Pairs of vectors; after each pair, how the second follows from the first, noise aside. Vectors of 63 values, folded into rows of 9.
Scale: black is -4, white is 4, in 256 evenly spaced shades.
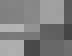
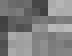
reversed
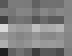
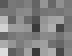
sign-scrambled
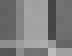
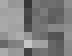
wrapped around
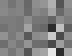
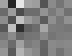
reversed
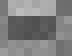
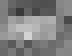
negated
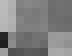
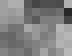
reversed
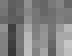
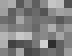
shuffled
